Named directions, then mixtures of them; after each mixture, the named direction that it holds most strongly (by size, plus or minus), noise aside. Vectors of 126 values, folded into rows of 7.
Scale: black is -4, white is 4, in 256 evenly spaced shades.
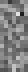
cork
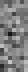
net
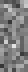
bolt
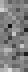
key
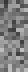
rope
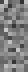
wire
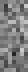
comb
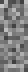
wire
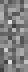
net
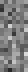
key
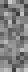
cork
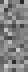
wire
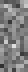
bolt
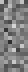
wire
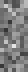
bolt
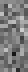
comb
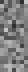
wire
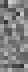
cork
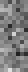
key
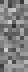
wire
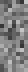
rope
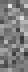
comb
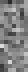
net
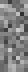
cork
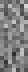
comb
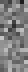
rope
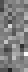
key
